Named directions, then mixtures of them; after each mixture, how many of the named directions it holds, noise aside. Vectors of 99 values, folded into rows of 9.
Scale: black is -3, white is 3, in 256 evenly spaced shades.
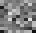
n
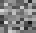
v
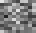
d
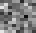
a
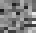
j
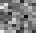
one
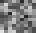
two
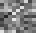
three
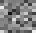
one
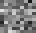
one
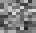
two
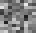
two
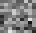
three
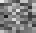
one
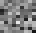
three
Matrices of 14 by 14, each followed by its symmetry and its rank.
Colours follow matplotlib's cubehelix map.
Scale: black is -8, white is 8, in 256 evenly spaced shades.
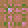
symmetric, rank two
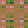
neither, rank one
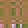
neither, rank one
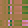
neither, rank one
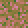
neither, full rank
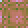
symmetric, rank two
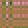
neither, rank one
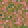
neither, full rank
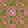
symmetric, rank three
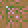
symmetric, rank three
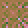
symmetric, rank three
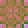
symmetric, rank two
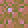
symmetric, rank three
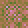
symmetric, rank three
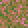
neither, full rank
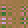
neither, rank one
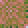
symmetric, rank three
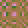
symmetric, rank two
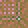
symmetric, rank three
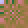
symmetric, rank two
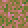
neither, full rank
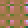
neither, rank one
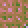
symmetric, rank three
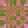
symmetric, rank two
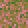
neither, full rank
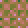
symmetric, rank two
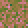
neither, full rank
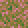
neither, full rank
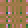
neither, rank one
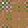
symmetric, rank two
